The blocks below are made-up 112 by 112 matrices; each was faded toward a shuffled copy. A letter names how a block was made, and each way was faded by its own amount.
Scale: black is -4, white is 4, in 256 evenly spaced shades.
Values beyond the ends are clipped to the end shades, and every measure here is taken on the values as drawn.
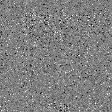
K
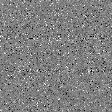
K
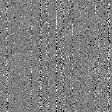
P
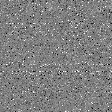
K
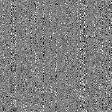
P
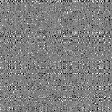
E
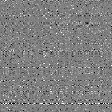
E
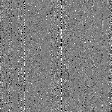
P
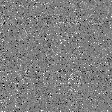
K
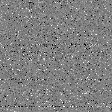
K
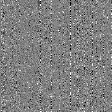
P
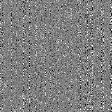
P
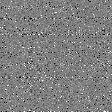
K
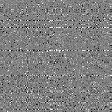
E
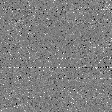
K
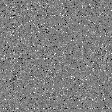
K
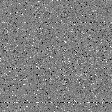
K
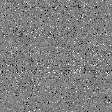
K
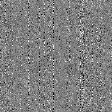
P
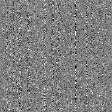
P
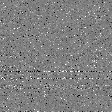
K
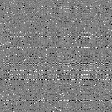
E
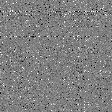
K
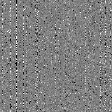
P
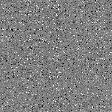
K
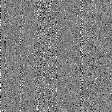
P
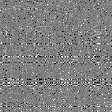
E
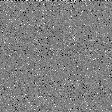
K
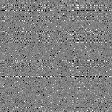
E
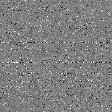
K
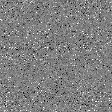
K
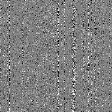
P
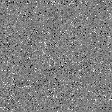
K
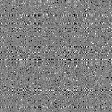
E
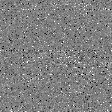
K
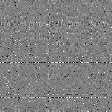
E
